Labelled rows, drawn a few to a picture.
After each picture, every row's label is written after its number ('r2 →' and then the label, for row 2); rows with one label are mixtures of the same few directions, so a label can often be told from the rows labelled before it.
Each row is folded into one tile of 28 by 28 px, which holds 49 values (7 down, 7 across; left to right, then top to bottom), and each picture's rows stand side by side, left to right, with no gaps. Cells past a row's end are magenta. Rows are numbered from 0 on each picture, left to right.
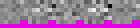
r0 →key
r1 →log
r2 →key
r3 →log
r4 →log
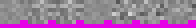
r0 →key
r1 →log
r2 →log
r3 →key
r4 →key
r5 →key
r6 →log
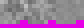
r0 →log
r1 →log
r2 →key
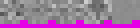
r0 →key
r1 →log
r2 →log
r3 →log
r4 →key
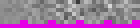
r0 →log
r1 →log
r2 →key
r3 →log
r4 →log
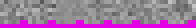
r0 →key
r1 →log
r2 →key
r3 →log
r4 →key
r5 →log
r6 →log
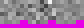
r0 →key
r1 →key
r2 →key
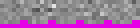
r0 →key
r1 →log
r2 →log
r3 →key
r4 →key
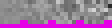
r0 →log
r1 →log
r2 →log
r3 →log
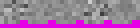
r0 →log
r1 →key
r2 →key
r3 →key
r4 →log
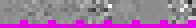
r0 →log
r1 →key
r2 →log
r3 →log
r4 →log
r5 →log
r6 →key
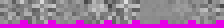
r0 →key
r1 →log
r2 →key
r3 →log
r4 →log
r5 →key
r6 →log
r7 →log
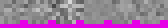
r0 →log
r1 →log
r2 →log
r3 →key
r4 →log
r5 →key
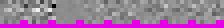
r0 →log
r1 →log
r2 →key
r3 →key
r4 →key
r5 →log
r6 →log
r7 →key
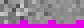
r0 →key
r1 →key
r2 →key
